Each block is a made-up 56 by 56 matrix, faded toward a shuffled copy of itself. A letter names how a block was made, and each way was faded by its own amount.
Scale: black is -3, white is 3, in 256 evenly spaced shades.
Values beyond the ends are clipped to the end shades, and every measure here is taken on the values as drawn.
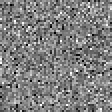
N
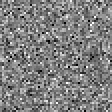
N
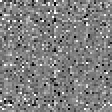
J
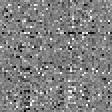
J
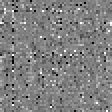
J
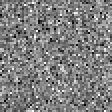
N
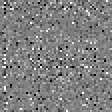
J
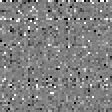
J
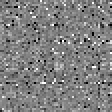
J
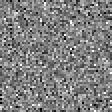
N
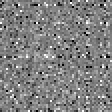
J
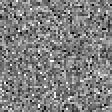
N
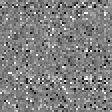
J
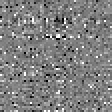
J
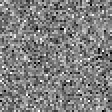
N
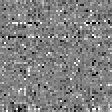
J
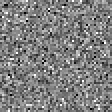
N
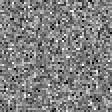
N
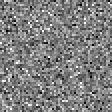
N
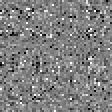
J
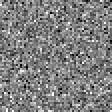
N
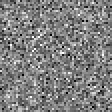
N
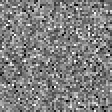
N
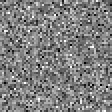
N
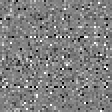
J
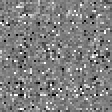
J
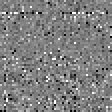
J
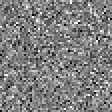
N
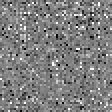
J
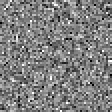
N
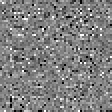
J
